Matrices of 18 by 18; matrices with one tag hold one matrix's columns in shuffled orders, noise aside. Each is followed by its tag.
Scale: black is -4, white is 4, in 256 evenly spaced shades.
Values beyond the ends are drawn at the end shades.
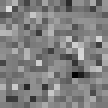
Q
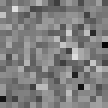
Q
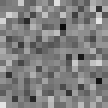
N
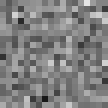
N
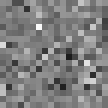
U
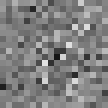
U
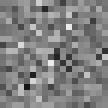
U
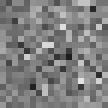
U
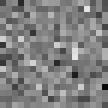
Q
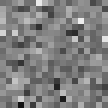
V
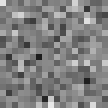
N
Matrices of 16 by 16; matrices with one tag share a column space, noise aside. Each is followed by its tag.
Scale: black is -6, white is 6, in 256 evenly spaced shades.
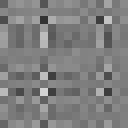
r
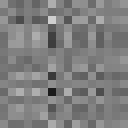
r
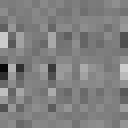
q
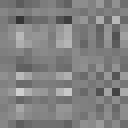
r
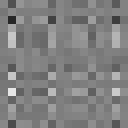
r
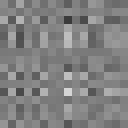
r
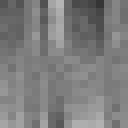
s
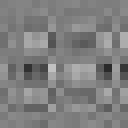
q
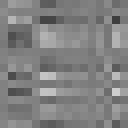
r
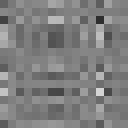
r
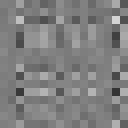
r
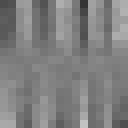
s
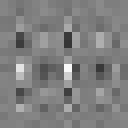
q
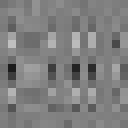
q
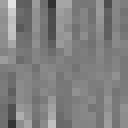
s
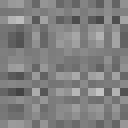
r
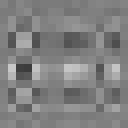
q
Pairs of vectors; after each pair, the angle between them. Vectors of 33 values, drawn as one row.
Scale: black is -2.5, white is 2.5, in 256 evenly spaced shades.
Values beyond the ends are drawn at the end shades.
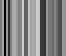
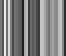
nearly opposite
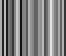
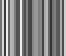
nearly opposite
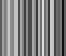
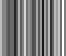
nearly opposite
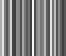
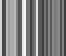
orthogonal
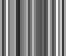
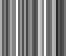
partly opposed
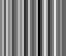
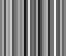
nearly parallel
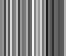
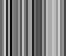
nearly opposite
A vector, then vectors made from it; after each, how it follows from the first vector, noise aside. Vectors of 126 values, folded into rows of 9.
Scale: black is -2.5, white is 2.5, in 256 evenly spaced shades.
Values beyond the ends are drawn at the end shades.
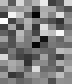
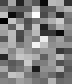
negated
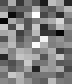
negated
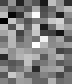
negated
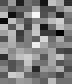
negated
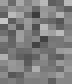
shrunk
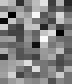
sign-scrambled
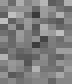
shrunk
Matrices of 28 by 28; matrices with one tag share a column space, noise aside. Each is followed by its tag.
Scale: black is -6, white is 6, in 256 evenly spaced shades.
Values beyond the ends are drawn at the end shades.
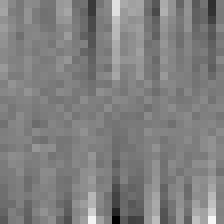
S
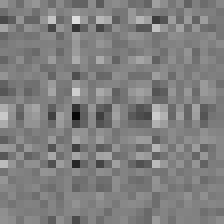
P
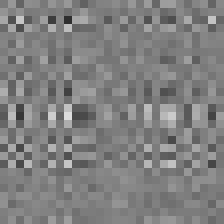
P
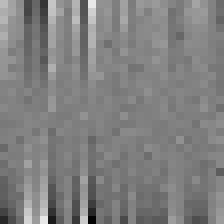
S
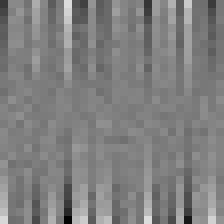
S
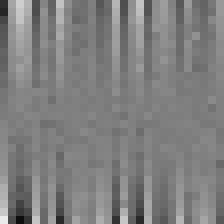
S
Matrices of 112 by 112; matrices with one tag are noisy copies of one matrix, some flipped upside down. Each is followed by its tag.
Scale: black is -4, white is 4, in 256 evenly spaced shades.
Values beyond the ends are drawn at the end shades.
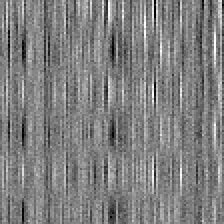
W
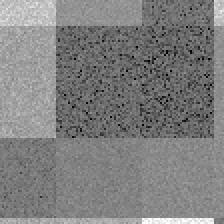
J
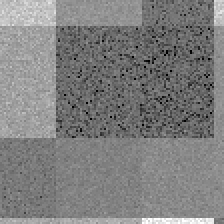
J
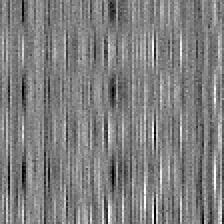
W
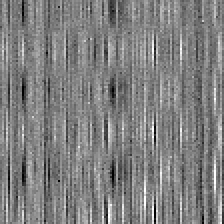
W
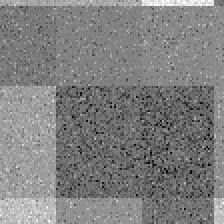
J
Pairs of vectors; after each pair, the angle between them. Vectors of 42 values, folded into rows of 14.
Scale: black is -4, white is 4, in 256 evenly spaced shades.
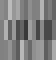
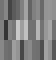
nearly opposite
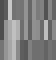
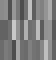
orthogonal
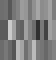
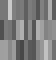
partly opposed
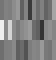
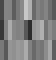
partly opposed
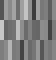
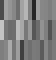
nearly parallel
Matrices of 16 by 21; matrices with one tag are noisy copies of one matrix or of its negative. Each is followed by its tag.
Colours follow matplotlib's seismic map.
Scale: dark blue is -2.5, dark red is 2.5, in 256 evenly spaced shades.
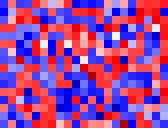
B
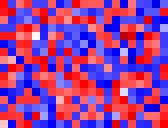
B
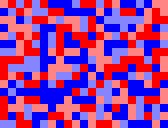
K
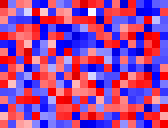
B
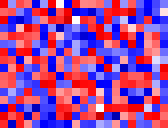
B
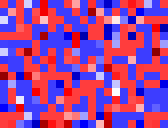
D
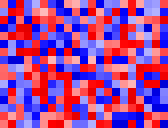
D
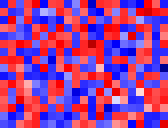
D
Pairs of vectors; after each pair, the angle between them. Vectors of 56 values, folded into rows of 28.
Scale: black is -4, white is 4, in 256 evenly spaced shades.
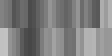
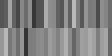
partly aligned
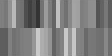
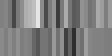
nearly opposite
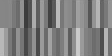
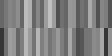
nearly opposite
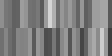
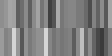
partly opposed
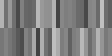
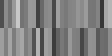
nearly opposite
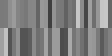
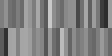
nearly opposite
